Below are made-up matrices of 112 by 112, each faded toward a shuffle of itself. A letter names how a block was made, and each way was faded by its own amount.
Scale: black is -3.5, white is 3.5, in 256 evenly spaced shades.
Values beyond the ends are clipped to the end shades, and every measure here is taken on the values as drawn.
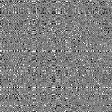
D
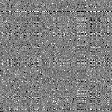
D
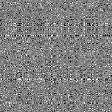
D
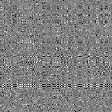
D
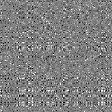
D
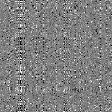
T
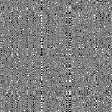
T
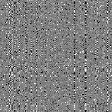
T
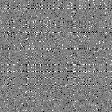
D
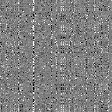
T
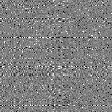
D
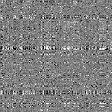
D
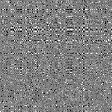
D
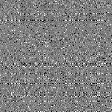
D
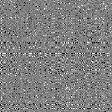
D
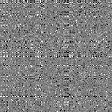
D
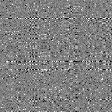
D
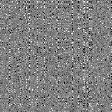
T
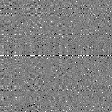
D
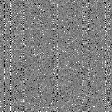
T
